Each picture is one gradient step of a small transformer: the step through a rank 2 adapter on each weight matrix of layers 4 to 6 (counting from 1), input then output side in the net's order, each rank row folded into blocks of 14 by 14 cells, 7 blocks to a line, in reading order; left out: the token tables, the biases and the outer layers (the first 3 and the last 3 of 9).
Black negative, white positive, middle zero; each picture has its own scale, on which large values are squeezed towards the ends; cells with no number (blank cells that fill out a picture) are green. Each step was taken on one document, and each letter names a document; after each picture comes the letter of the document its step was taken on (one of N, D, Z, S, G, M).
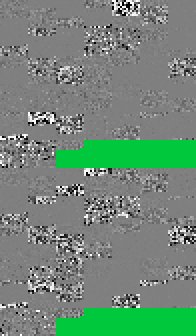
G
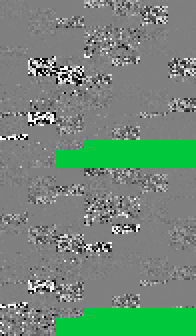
G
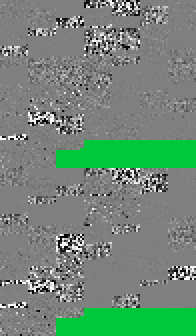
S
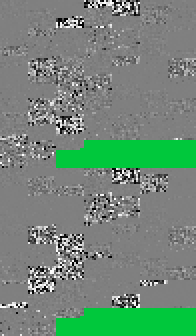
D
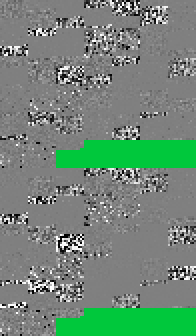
S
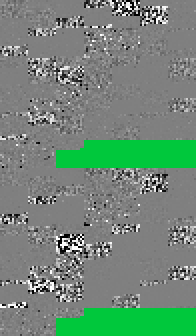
S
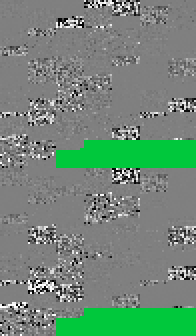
D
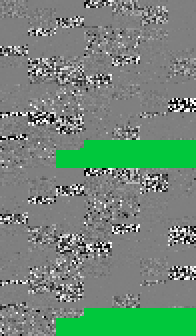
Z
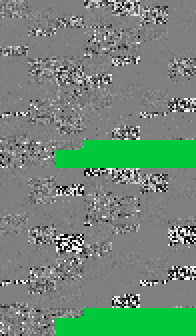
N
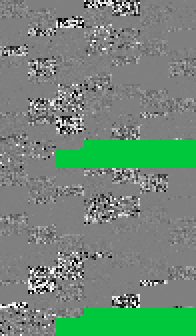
D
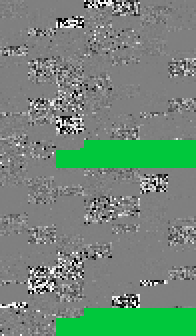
D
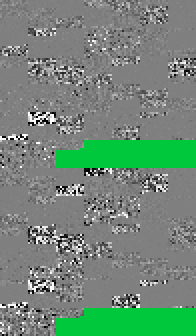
N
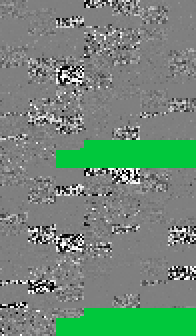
Z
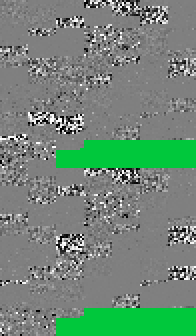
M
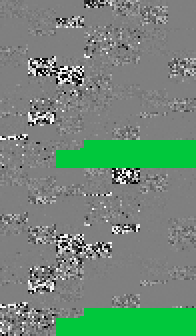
G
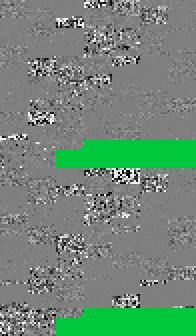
N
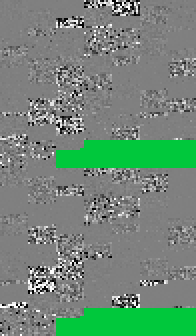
D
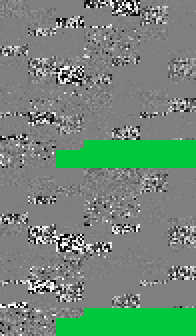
S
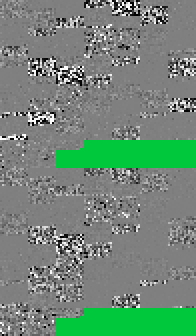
N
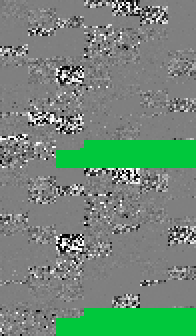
M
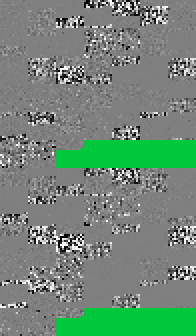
S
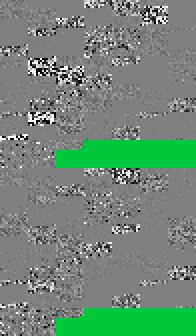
G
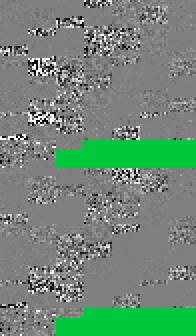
Z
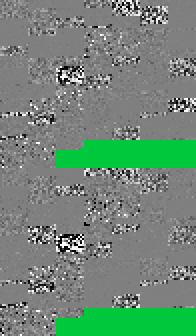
Z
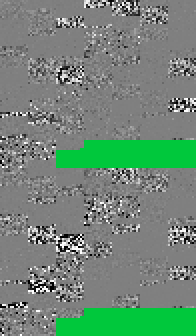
Z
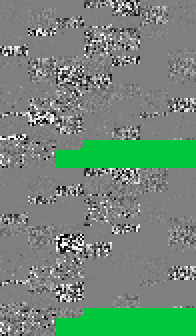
S
